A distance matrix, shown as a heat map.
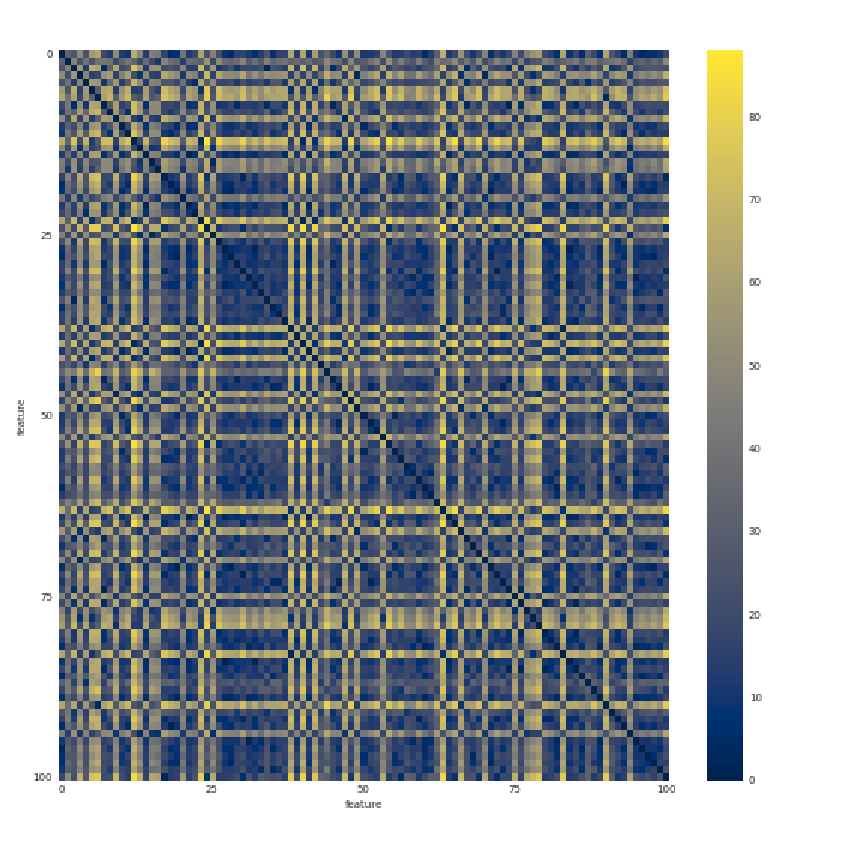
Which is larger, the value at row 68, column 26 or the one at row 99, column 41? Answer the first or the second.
the first
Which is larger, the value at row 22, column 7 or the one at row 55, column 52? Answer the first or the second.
the second
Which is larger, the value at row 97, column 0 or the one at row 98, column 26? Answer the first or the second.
the second
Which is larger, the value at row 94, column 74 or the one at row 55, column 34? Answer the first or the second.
the first
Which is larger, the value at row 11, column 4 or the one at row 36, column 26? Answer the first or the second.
the first
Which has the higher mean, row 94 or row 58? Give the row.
94
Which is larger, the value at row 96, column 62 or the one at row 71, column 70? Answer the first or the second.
the second
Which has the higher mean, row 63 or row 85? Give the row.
63
